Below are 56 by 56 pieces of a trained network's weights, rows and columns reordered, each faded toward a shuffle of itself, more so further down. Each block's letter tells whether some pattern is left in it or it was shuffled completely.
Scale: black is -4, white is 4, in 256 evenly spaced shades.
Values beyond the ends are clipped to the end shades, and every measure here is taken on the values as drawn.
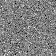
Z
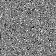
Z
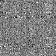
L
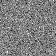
Z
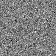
Z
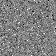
Z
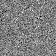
Z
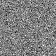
Z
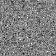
L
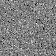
Z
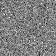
Z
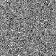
L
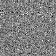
L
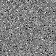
Z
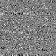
L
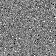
Z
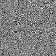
L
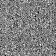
L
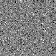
L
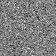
Z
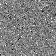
Z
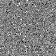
L
